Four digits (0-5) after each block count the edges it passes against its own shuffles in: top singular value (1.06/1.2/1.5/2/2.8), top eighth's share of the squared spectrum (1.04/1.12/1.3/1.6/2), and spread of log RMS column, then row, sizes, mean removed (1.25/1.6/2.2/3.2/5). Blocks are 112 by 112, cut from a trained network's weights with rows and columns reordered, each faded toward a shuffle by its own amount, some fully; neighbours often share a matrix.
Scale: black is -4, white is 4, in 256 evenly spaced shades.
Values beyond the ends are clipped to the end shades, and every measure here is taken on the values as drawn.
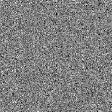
3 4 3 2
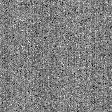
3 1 0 1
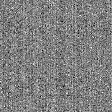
3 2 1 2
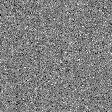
0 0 0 0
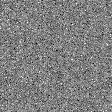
0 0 0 0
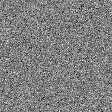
2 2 0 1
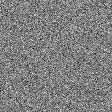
0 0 0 0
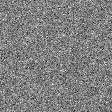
0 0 0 0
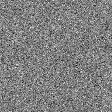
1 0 0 0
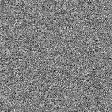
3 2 0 0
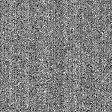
3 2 0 1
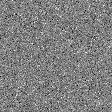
0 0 0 0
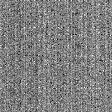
4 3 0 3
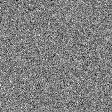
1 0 0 0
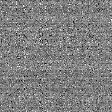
3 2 2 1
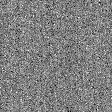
1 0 0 0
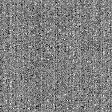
3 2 0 2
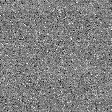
1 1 1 0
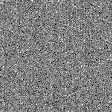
1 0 0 0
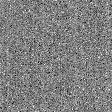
1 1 0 0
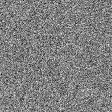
2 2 0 0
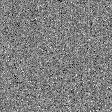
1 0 0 0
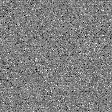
1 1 0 0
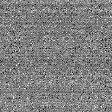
3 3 2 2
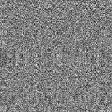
4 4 2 2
